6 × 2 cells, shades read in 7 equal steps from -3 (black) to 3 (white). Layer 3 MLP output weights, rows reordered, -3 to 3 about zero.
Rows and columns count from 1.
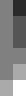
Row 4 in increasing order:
0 0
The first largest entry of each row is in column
1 1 1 1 2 2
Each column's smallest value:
0 -2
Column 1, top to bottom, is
0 0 0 0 0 1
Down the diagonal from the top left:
0 -1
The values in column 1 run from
0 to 1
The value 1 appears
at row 5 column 2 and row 6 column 1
